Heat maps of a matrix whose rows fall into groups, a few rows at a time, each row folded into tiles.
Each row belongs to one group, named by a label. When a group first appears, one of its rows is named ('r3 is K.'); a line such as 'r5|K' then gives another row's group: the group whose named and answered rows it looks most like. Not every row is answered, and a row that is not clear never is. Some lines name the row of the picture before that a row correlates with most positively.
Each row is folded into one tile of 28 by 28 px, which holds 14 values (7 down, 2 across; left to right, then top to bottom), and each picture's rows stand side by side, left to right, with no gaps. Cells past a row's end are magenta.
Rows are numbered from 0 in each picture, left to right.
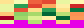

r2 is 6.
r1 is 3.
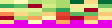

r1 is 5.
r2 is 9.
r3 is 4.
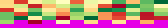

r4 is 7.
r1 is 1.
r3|6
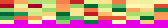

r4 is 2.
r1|5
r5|6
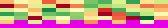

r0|1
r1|3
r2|1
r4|9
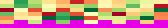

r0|4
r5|6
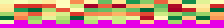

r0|6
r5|7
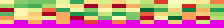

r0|4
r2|9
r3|1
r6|6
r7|3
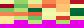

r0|5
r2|3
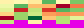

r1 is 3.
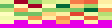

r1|5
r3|2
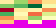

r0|4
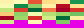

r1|2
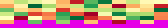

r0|9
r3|9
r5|6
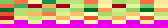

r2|5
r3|2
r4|5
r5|2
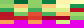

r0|9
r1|9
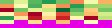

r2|7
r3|3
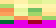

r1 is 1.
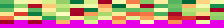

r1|1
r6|9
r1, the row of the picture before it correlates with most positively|1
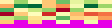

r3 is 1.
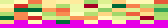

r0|6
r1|2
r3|5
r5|3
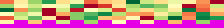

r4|4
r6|6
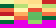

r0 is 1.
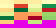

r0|6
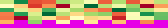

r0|9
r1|3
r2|5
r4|7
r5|1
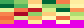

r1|4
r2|2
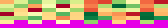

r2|5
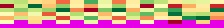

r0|5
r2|2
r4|2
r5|5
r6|1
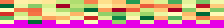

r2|5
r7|5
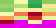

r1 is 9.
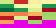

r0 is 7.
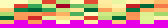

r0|6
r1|7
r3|2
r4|6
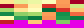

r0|1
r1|6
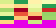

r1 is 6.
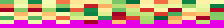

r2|2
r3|1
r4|9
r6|4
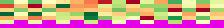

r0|5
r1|5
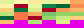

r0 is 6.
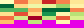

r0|7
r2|2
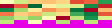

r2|3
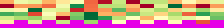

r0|1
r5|5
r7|1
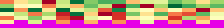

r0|2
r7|4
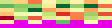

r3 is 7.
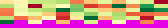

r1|5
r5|7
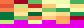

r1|5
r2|9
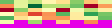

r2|4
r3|1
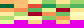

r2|4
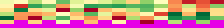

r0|6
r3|4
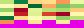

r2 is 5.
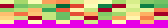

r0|5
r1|3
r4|5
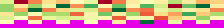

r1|2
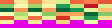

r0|2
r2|7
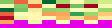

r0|7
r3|5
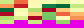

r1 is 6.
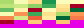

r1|4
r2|6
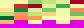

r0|6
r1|5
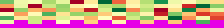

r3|4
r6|6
